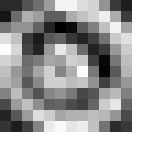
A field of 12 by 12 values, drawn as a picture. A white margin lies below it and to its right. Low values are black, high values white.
There is no overall slope. No single row or column stands out from its neighbours. Rings spread out from the centre.
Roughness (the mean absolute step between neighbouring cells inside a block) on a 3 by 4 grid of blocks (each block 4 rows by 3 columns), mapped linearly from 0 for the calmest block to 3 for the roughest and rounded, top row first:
2 2 1 3 / 0 1 2 1 / 1 1 0 1
